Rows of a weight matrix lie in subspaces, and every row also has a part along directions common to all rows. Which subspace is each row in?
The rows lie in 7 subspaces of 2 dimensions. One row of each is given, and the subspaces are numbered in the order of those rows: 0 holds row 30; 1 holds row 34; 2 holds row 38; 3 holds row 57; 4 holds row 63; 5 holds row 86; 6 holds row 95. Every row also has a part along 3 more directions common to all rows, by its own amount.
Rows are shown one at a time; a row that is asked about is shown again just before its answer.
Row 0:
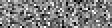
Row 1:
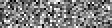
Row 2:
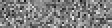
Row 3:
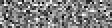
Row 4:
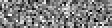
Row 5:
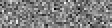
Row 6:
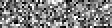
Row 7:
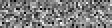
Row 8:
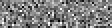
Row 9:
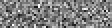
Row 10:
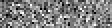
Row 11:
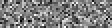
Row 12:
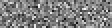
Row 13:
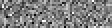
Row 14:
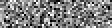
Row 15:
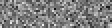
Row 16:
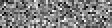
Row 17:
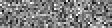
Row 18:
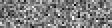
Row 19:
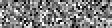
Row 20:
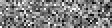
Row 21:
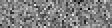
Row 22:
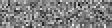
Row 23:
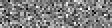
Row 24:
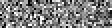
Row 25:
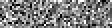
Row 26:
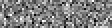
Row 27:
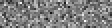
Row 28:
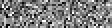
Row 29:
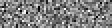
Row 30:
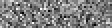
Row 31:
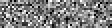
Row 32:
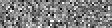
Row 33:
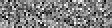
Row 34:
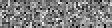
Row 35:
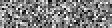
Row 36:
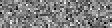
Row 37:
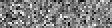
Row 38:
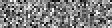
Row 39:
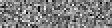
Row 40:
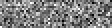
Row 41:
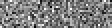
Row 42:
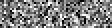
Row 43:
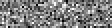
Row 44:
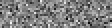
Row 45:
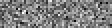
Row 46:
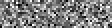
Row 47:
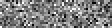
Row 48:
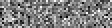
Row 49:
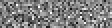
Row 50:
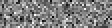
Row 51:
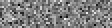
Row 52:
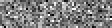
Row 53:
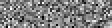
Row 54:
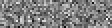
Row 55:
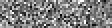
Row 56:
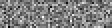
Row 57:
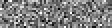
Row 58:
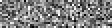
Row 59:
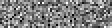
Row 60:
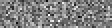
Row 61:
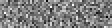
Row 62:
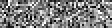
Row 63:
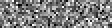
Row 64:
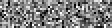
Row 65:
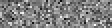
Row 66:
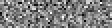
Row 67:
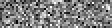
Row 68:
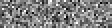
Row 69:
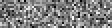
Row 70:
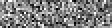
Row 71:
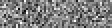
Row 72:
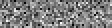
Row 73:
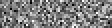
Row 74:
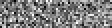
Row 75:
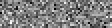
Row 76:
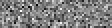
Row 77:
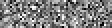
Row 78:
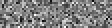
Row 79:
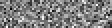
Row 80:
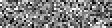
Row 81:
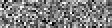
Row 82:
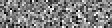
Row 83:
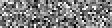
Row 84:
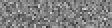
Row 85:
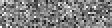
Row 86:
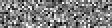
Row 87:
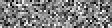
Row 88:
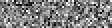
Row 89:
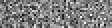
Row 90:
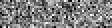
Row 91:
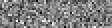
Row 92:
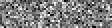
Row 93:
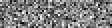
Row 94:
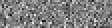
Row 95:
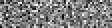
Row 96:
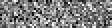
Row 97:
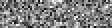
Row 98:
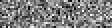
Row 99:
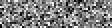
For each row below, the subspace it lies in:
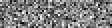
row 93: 2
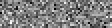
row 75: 4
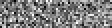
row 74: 3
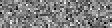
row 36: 4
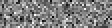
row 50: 3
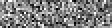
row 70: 0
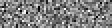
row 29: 2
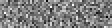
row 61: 1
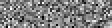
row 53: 1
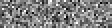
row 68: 2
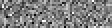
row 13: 3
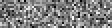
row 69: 2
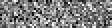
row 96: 3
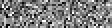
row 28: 3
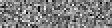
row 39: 2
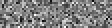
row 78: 3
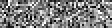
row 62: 1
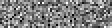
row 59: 1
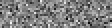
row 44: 4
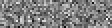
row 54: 3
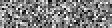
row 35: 2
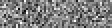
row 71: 2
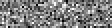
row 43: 5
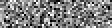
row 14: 5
